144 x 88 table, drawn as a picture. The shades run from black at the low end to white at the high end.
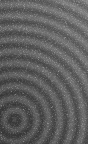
There is an overall slope up to the top right. The ninth with the highest average is the top right. No single row or column stands out from its neighbours. Rings spread out from the bottom left.
